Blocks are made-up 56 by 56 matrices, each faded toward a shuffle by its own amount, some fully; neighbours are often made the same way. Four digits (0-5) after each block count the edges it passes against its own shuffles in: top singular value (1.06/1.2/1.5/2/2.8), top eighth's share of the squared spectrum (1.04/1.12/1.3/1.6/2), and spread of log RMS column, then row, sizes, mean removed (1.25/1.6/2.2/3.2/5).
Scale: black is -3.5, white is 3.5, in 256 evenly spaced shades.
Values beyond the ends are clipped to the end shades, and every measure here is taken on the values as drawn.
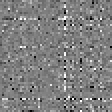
4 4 3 2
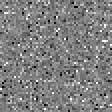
2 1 0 0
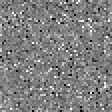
1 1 0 0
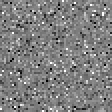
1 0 0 1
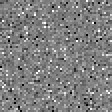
0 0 0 0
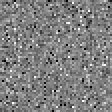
0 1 1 0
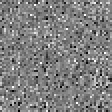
4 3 2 1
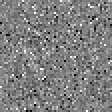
2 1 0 0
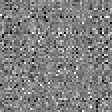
4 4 2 2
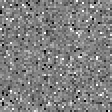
1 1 0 0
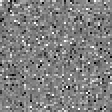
2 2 0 0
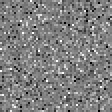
0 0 0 0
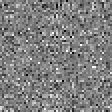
4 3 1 2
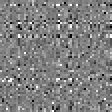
4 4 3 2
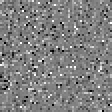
0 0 0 0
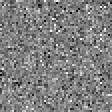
0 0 0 0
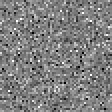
0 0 0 0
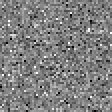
1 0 0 0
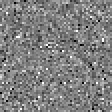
0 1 0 0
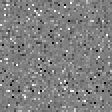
2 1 0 0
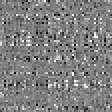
4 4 2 3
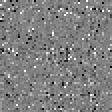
3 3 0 1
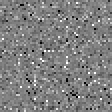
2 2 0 0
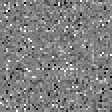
3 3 1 1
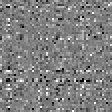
4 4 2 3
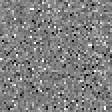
1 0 0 0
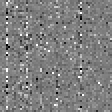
3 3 2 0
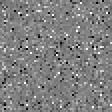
1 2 1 1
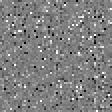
1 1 1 0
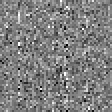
1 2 3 0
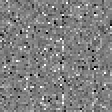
1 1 1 0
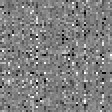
2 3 3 2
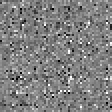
1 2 2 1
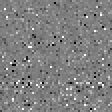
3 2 0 1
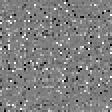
3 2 1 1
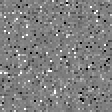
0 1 0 0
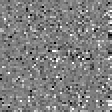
3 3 1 1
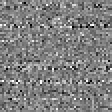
1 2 0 3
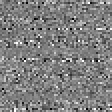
1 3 0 3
